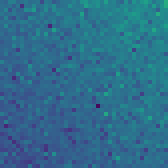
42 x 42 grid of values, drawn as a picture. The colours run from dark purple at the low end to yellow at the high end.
Grain: fine. Mirror symmetry: none. Ninth with the lowest average: bottom left. Ninth with the highest average: top right. Slope: up to the top right.
